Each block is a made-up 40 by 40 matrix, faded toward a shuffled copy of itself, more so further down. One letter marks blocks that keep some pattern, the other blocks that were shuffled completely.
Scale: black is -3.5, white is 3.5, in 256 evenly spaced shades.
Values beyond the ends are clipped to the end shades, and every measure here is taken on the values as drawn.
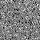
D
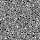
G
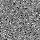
G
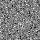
G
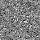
G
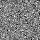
D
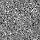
D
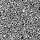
G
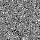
G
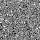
G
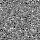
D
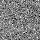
G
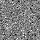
D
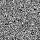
G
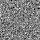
D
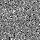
G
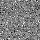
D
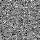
G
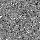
G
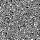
G
